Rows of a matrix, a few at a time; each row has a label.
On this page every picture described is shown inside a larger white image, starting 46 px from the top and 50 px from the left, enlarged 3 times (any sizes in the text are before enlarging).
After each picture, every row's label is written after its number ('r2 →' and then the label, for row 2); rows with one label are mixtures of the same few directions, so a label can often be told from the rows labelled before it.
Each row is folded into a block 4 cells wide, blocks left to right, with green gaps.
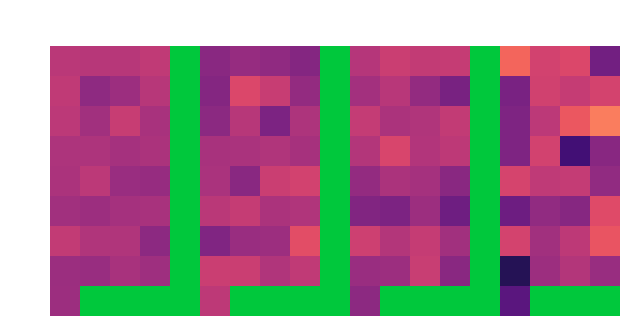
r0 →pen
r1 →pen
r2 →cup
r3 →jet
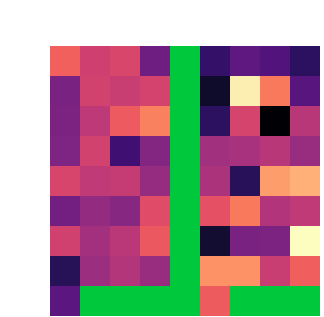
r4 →jet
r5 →pen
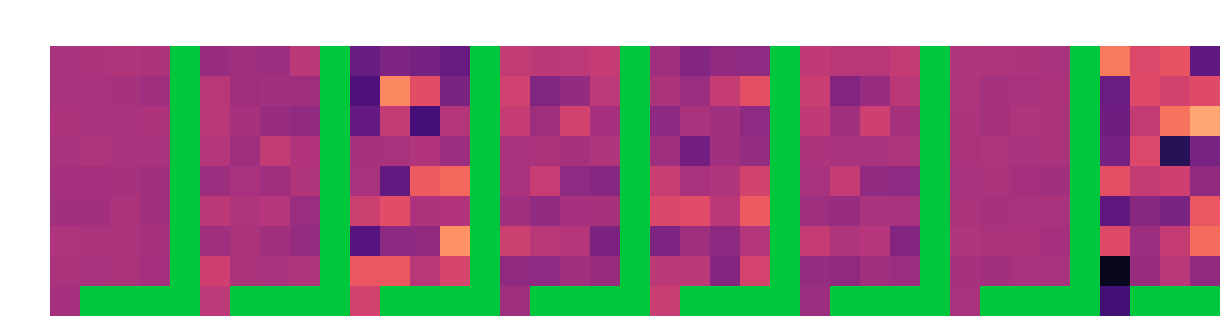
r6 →cup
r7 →jet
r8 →pen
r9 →pen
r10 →cup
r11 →pen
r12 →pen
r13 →jet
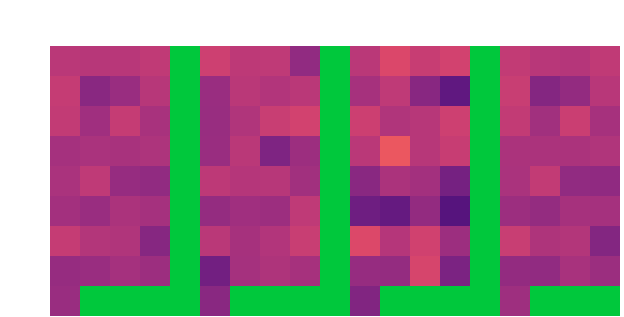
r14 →pen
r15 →jet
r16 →cup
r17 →pen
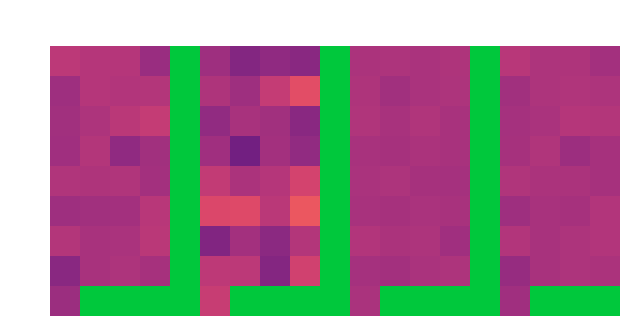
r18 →jet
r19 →cup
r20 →pen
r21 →jet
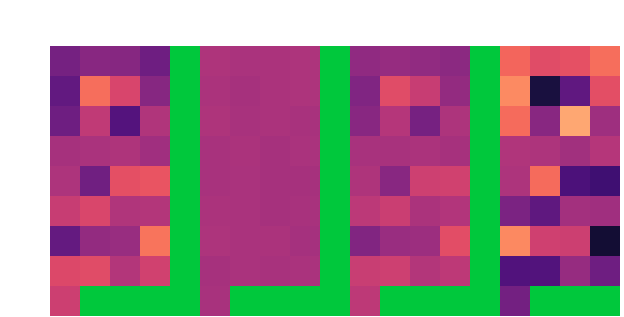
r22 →pen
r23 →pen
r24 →pen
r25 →pen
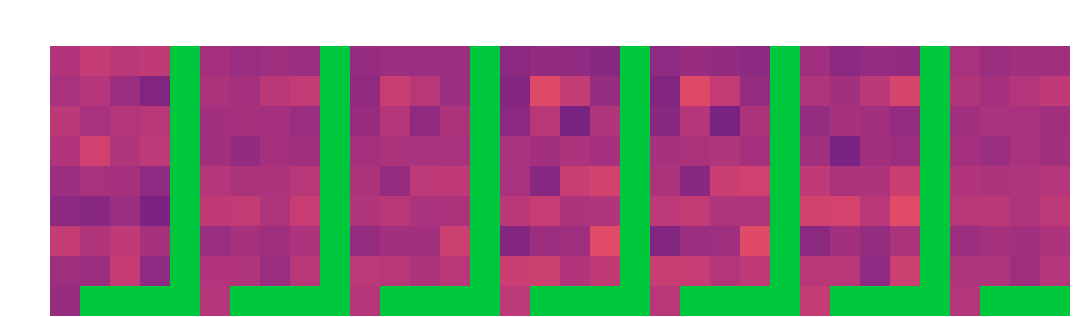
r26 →cup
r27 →cup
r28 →pen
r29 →pen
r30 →pen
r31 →cup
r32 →cup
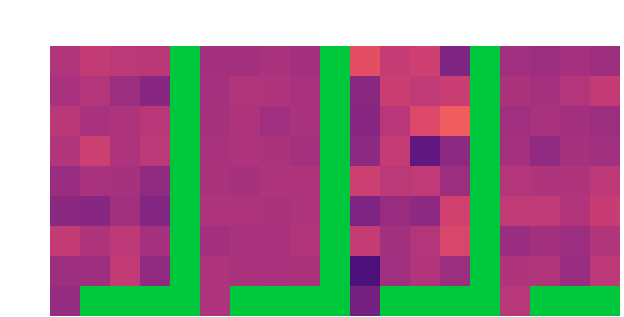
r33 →cup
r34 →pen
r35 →jet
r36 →cup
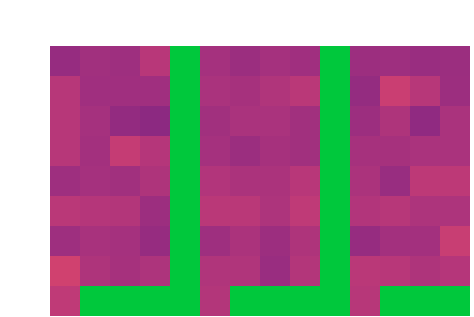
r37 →jet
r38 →cup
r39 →pen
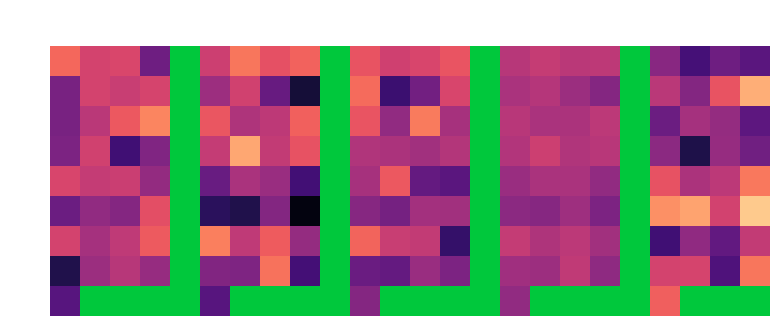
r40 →jet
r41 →cup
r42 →pen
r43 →cup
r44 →cup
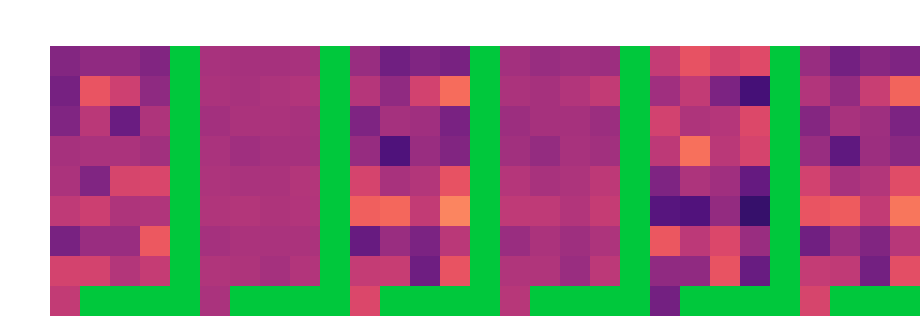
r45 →pen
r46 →cup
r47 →cup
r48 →cup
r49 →cup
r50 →cup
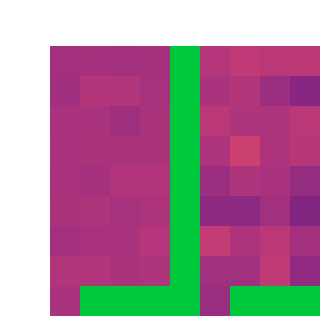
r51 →pen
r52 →cup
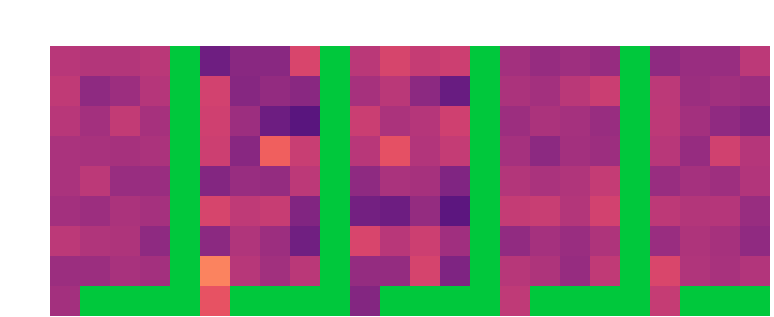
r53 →pen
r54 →jet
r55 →cup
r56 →cup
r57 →jet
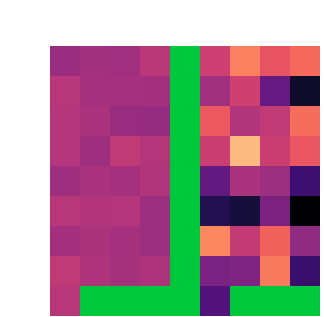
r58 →jet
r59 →cup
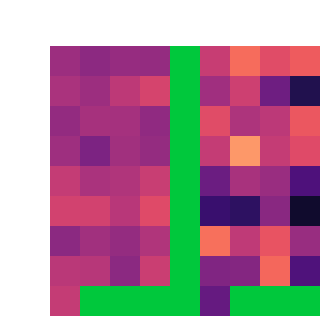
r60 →cup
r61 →cup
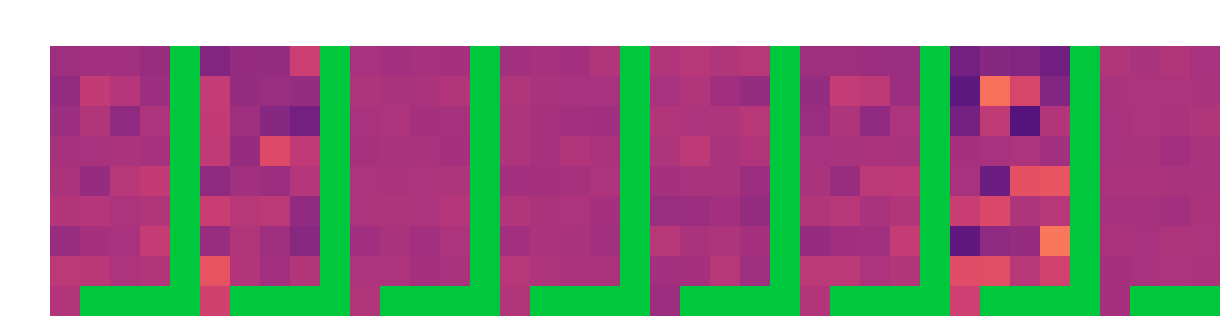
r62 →pen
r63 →jet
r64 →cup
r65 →jet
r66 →cup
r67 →pen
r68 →pen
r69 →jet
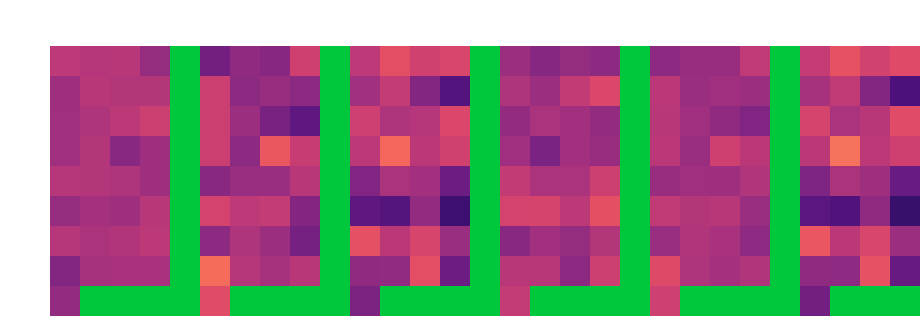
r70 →jet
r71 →jet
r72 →cup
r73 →cup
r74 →jet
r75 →cup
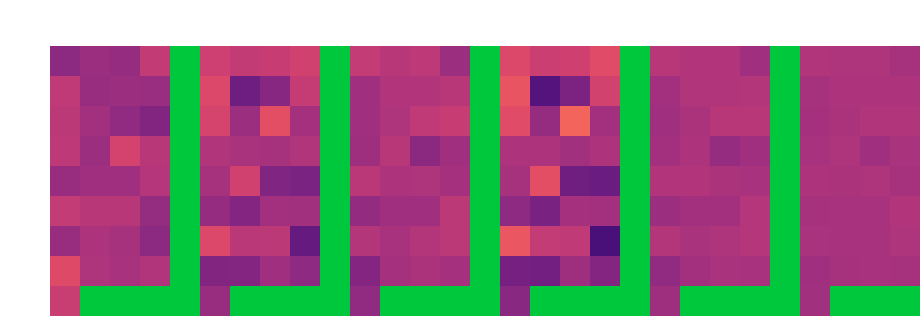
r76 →jet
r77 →pen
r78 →jet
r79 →pen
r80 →jet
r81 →jet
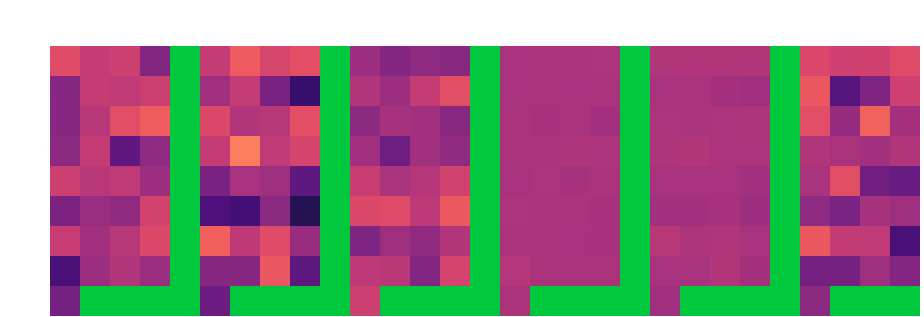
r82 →jet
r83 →cup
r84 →cup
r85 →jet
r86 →cup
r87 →pen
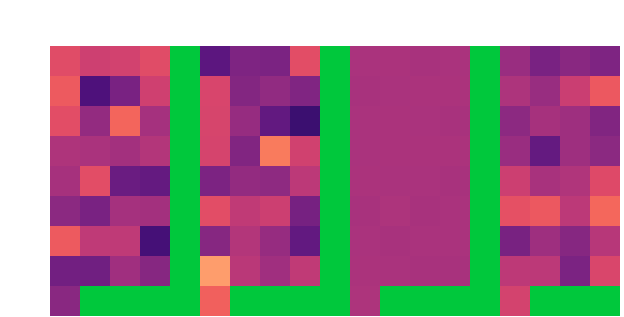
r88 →pen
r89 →jet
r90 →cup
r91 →cup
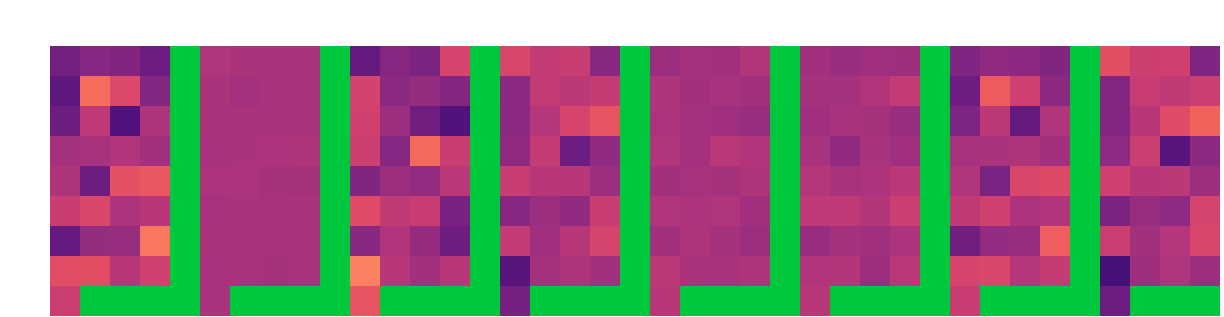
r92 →pen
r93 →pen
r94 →jet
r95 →jet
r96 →jet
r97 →cup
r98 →pen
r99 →jet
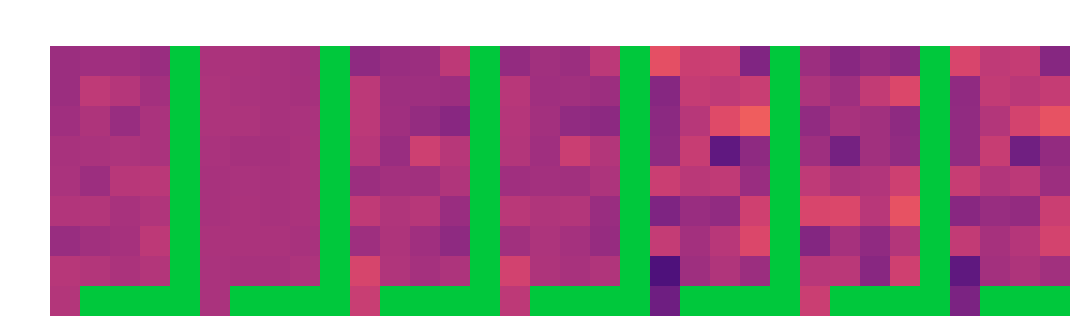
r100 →pen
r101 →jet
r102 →jet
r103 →jet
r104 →jet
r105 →cup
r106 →jet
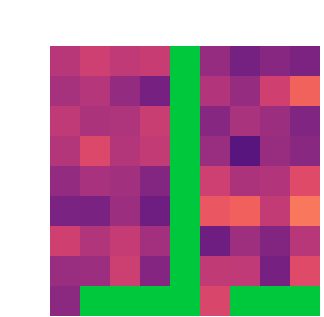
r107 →cup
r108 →cup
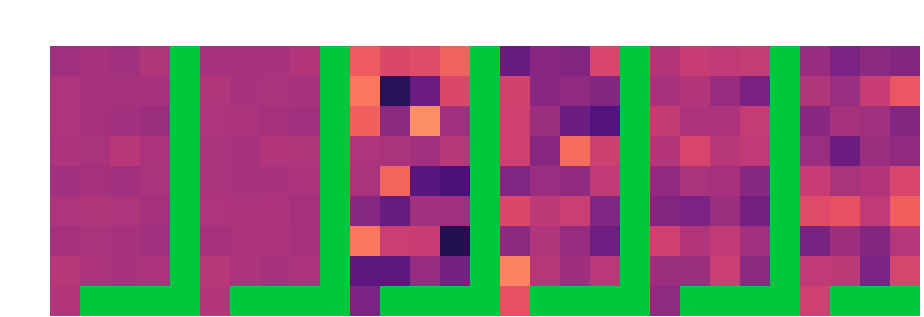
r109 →jet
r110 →jet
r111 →pen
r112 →jet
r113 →cup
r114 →cup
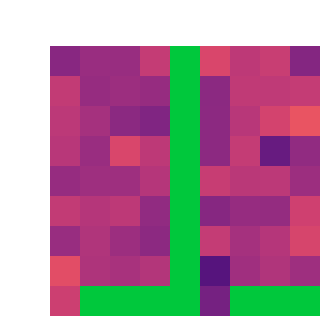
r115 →jet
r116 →jet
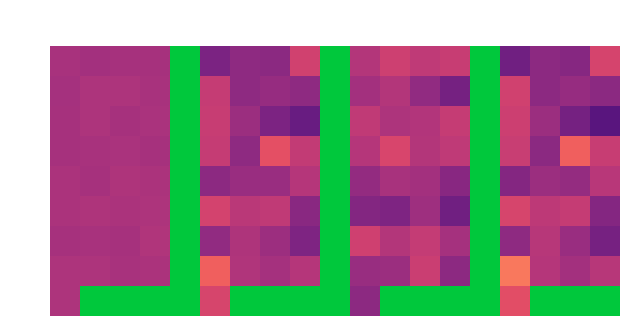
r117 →pen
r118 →jet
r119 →cup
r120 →jet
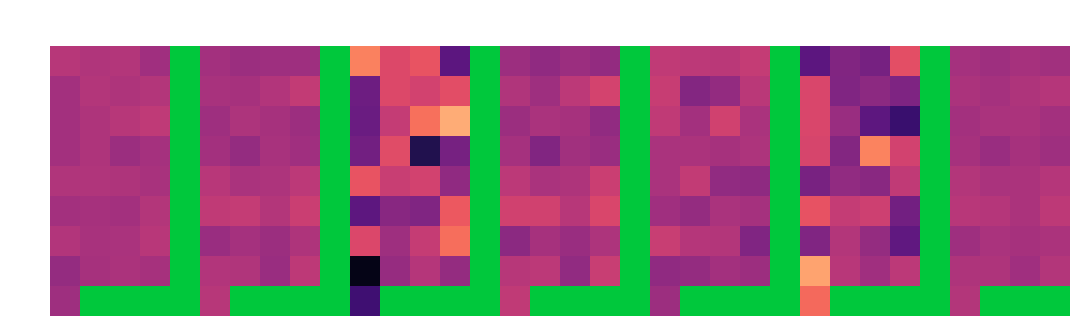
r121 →jet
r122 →cup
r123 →jet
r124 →cup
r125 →pen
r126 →jet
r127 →cup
